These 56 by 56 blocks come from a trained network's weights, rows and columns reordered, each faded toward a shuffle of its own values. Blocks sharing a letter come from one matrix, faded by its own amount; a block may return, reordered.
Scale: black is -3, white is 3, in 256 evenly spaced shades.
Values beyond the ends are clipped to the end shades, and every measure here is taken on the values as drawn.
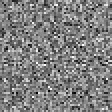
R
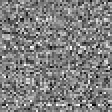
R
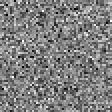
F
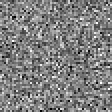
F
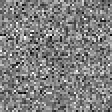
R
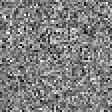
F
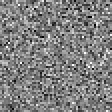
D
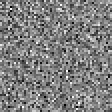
D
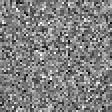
F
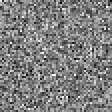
D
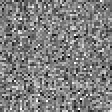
F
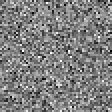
D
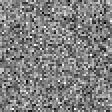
D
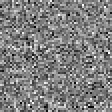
R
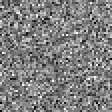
D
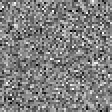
D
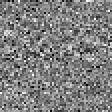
R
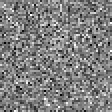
D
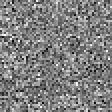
F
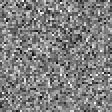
D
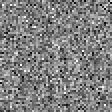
D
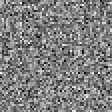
F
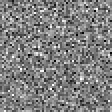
D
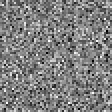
F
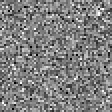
D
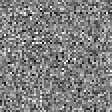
R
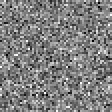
D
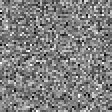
F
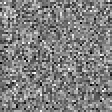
F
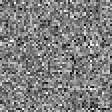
R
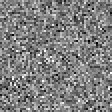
D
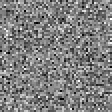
F
